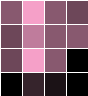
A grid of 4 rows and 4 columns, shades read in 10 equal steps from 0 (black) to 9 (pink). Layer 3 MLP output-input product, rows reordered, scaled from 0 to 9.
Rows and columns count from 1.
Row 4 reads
0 2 1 0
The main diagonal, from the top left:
5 7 5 0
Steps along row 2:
up down same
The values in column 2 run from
2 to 9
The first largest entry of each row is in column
2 2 2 2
